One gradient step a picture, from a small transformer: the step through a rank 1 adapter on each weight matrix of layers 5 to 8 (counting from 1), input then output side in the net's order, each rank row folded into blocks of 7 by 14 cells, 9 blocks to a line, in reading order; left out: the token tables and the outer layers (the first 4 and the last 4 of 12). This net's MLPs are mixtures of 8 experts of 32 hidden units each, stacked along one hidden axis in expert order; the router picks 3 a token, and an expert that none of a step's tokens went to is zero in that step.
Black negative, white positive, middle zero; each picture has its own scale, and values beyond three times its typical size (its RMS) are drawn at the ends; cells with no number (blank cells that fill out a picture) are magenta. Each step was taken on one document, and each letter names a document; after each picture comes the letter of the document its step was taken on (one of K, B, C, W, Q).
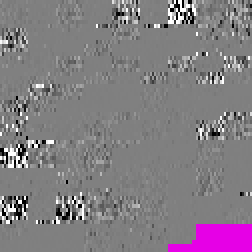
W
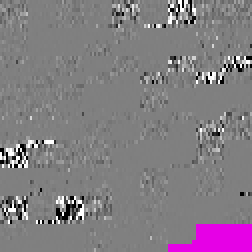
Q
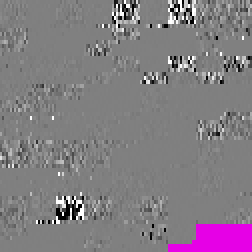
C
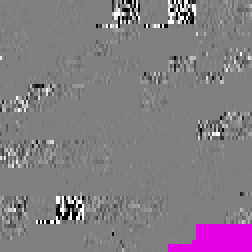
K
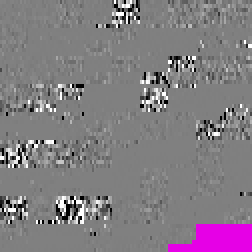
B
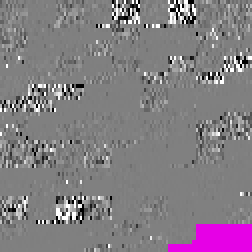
K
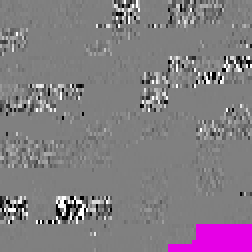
B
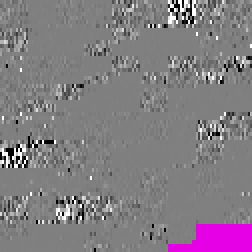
C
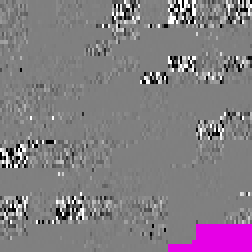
C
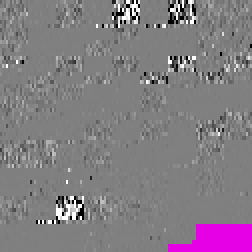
Q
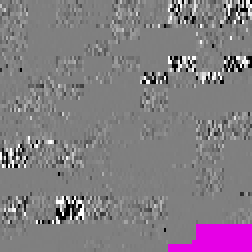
C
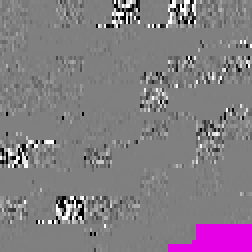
B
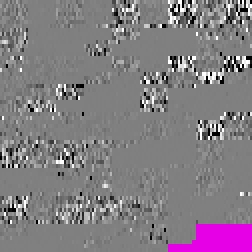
C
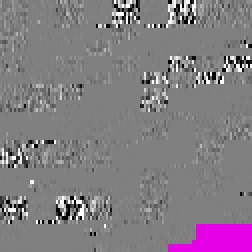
B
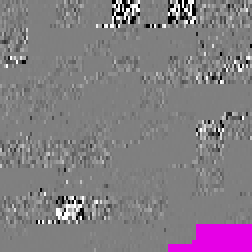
Q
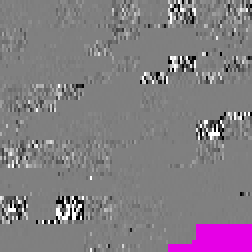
W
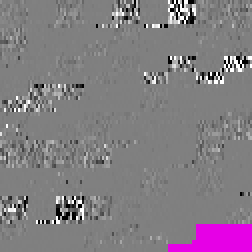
K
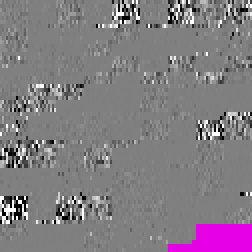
W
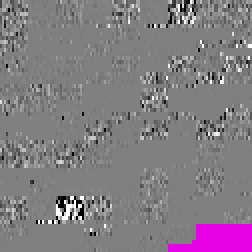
B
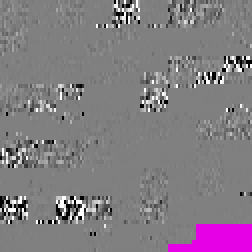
B
